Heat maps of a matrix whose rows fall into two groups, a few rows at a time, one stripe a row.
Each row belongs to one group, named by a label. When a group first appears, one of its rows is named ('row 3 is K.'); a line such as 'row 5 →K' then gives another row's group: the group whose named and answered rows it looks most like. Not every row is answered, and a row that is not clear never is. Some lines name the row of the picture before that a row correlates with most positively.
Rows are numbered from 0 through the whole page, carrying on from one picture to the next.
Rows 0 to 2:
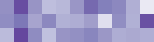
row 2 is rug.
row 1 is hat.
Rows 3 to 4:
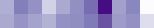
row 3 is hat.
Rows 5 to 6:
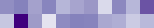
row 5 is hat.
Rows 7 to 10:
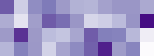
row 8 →hat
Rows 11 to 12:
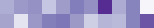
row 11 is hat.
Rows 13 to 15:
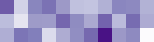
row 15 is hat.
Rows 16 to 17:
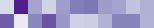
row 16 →rug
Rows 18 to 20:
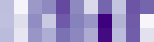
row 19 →hat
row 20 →hat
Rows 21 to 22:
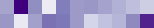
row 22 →hat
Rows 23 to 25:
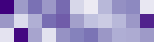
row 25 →rug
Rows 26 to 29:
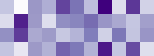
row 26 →hat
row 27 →rug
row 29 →hat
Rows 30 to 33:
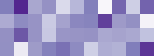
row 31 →hat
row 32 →rug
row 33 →hat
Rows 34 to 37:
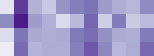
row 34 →rug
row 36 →rug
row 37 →rug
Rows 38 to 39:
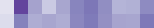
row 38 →rug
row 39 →rug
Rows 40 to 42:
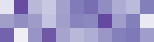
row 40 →rug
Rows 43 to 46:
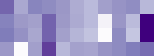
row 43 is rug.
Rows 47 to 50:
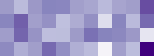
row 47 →hat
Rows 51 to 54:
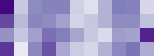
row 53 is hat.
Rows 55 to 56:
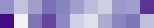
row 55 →hat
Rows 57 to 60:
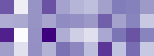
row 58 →hat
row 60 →hat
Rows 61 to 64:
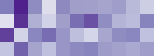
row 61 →rug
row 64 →rug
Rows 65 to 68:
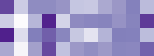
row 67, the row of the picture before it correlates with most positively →63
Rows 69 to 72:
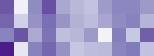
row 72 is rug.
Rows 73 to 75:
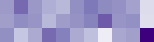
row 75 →hat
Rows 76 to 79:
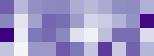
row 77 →hat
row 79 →hat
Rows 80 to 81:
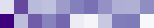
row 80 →rug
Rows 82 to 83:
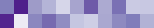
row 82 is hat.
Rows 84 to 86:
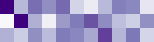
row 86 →hat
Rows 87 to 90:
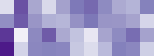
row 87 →rug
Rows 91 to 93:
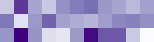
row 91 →rug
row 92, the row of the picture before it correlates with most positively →89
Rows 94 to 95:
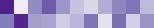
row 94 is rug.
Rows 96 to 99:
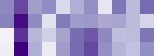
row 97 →rug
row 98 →rug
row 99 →rug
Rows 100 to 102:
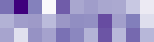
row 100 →rug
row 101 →hat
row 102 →hat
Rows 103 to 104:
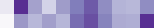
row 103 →rug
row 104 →rug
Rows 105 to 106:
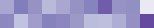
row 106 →hat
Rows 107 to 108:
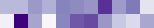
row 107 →hat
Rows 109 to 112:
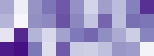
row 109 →hat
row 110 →hat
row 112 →rug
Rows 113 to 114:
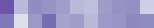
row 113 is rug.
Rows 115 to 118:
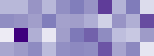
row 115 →hat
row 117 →rug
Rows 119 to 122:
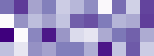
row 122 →hat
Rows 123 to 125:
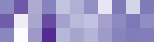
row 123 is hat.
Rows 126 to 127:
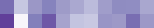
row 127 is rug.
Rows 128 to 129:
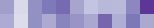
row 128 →hat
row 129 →hat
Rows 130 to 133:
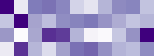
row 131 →rug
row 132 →hat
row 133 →rug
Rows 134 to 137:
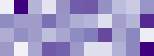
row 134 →rug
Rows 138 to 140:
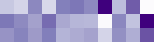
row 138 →hat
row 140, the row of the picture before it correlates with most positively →135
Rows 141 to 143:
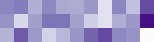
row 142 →hat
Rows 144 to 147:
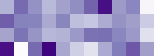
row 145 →rug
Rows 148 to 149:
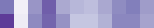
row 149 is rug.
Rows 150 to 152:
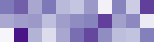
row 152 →rug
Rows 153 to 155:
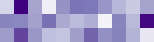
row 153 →rug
